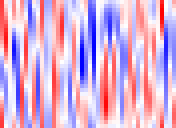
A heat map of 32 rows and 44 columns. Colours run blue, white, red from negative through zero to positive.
The top middle is the ninth with the lowest average. The grain runs up and down. There is no overall slope.
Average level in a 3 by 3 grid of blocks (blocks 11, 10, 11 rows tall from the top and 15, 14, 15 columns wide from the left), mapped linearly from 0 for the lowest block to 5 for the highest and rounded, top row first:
5 0 4 | 3 2 2 | 4 4 5
